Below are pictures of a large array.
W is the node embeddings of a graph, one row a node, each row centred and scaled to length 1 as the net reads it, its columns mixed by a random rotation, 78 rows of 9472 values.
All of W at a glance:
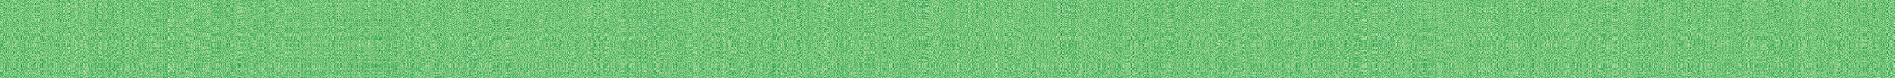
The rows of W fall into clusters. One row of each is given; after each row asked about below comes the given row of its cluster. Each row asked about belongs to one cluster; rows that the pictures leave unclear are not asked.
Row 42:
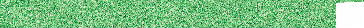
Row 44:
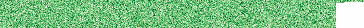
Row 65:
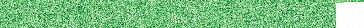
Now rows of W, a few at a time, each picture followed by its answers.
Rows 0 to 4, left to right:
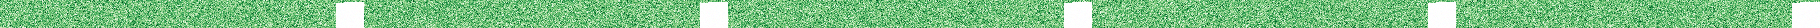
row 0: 44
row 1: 65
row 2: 44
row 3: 42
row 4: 42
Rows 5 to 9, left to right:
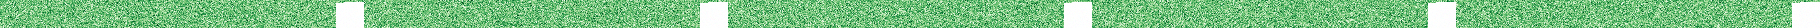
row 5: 44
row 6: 44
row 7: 42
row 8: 42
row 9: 65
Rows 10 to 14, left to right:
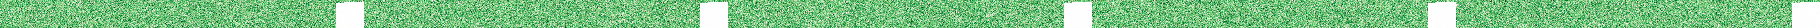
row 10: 42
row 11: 42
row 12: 42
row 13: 44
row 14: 65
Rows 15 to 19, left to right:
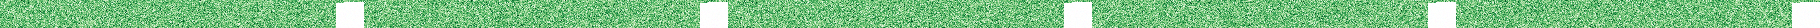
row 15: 42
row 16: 44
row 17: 42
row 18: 44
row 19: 65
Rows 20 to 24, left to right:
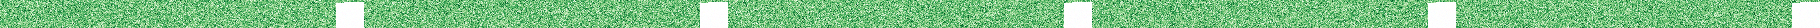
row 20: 65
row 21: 65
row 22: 42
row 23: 65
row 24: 42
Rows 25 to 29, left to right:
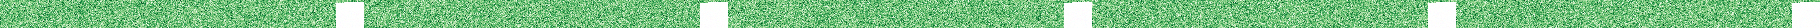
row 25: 65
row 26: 42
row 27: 44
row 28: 65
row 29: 65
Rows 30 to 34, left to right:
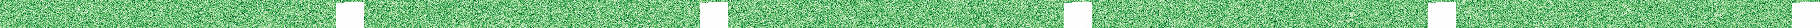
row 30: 44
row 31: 65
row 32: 44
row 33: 42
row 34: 42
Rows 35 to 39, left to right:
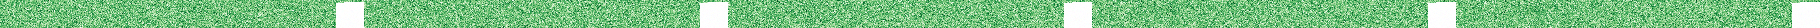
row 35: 42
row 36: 65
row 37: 65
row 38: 65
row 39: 65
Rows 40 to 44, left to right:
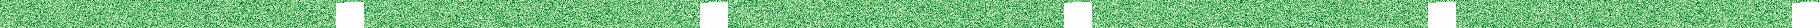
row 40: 44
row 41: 44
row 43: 44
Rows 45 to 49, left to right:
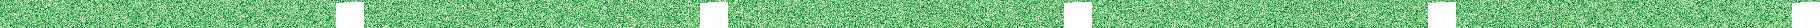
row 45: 44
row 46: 44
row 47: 42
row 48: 42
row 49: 44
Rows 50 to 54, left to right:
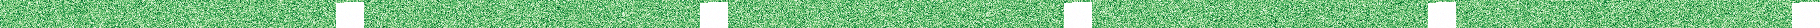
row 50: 65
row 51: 42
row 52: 42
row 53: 42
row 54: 44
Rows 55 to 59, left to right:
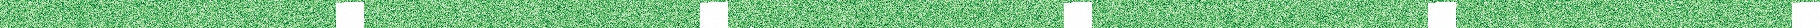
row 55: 65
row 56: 42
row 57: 44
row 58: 44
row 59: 65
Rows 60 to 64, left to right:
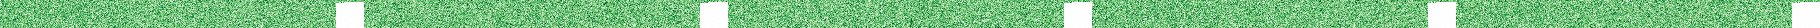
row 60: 65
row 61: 44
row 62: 42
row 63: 65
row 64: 65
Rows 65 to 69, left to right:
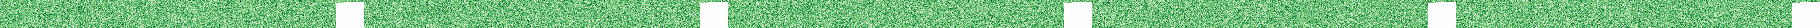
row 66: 65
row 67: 65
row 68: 42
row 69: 42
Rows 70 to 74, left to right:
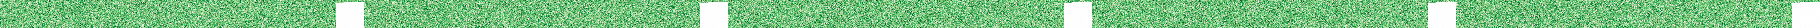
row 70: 65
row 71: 65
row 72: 44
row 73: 44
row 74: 65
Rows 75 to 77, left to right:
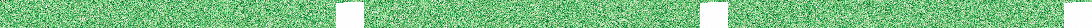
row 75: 44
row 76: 42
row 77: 65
